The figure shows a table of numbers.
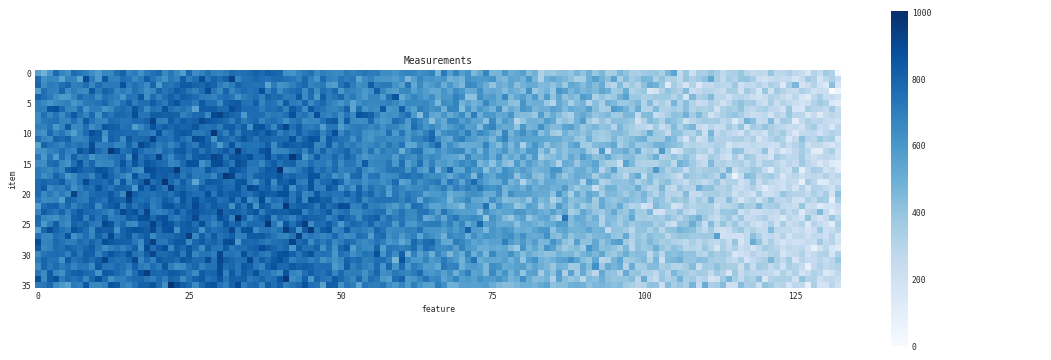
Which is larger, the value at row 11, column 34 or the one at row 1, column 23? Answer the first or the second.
the first
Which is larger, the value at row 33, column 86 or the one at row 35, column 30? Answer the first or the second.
the second
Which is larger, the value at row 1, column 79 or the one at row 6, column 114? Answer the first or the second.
the first
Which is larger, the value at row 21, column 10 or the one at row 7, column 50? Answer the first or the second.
the first
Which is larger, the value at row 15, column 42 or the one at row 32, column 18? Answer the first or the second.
the first
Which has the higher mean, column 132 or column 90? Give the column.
90
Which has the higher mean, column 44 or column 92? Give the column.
44
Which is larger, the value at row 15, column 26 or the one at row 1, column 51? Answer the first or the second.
the first
